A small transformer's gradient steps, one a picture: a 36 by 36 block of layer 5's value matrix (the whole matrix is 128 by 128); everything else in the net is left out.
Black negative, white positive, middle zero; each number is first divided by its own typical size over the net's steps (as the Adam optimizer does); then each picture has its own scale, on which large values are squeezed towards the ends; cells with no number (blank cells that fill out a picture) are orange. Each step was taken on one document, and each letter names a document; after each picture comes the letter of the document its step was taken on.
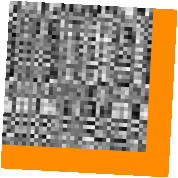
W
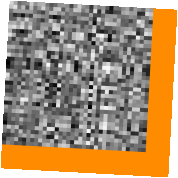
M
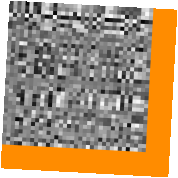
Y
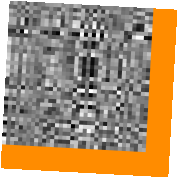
M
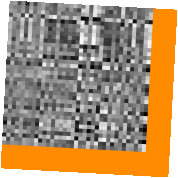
M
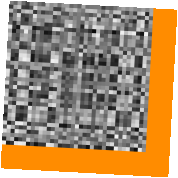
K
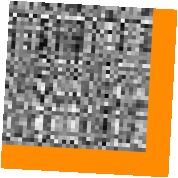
Y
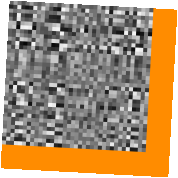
K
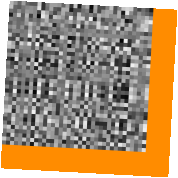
W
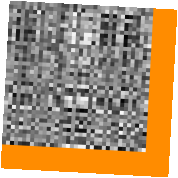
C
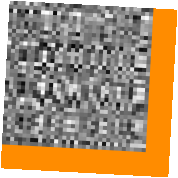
Y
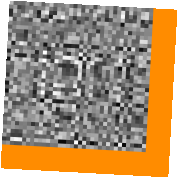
Y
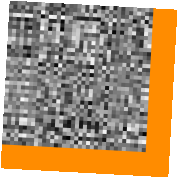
M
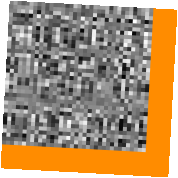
M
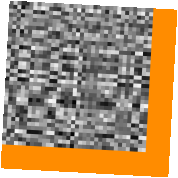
K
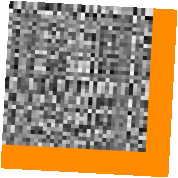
C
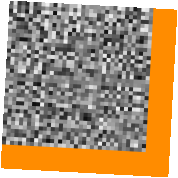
Y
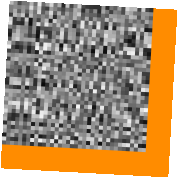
W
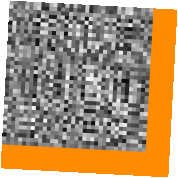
W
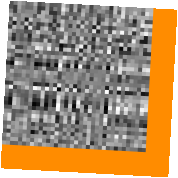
Y
